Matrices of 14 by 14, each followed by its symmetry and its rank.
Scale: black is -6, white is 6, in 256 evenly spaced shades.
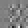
neither, rank two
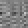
neither, rank two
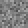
antisymmetric, full rank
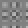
symmetric, rank one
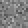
antisymmetric, full rank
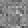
neither, rank three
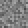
antisymmetric, full rank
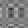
neither, rank one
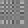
symmetric, rank one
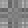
symmetric, rank one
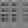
neither, rank one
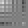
symmetric, rank one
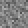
antisymmetric, full rank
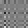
neither, rank one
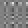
neither, rank one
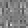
neither, rank three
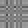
symmetric, rank one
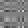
neither, rank one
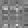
neither, rank two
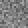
antisymmetric, full rank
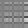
neither, rank one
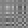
symmetric, rank one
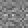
neither, rank three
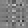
neither, rank two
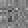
neither, rank three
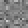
neither, rank three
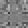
neither, rank two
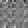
neither, rank three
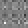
neither, rank two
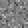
antisymmetric, full rank
